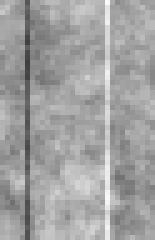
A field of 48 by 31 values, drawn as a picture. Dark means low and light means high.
Histogram: heavy tails on both sides. Odd lines: columns 6 and 22. Grain: streaks running down.
